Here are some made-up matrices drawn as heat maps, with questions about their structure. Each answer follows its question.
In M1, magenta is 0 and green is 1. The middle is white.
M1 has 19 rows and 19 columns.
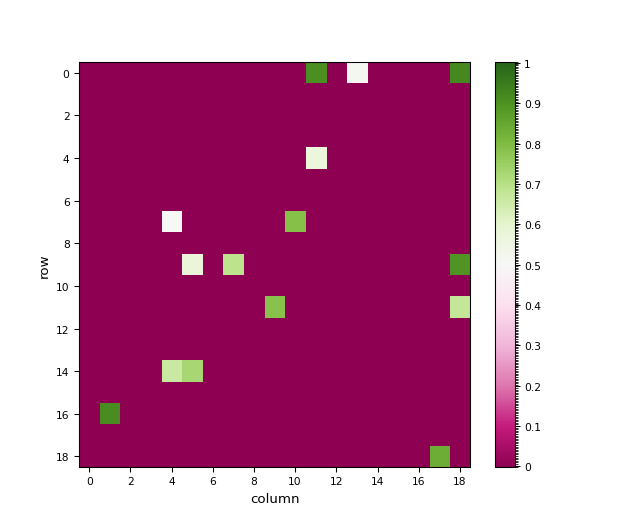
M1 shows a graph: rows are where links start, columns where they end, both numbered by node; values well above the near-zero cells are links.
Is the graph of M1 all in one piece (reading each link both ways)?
no
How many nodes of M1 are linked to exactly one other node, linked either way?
5
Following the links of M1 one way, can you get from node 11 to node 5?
yes
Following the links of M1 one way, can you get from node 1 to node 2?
no
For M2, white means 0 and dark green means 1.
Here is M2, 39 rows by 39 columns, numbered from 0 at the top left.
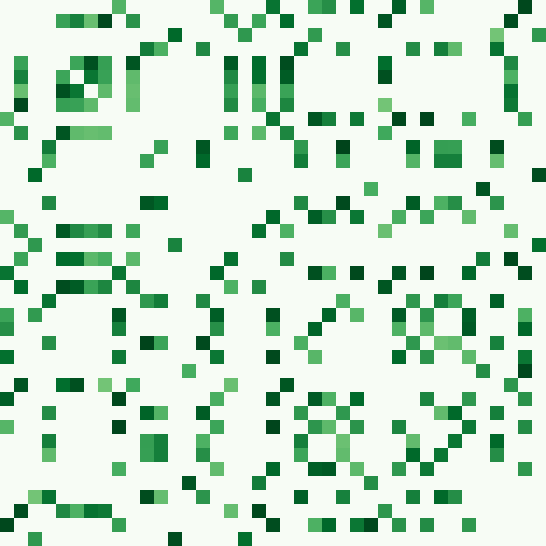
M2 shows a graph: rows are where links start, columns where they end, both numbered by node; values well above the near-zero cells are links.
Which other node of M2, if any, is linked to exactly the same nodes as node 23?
node 25
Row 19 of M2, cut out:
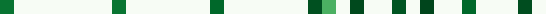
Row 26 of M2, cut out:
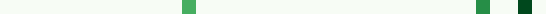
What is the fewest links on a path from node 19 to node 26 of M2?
2
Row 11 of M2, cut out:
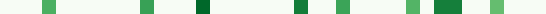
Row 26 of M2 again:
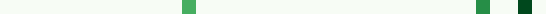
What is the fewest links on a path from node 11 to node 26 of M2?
5
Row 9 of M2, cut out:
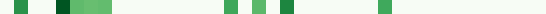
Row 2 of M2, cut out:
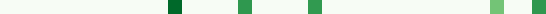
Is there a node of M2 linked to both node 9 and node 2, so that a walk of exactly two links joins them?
no
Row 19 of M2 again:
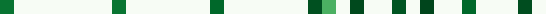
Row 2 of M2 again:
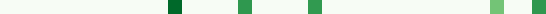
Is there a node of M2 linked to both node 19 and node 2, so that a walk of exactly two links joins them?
yes
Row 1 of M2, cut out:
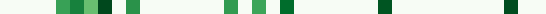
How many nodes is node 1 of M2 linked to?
10
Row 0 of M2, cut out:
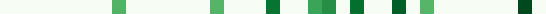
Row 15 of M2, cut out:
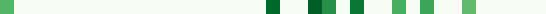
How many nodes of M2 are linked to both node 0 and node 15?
6
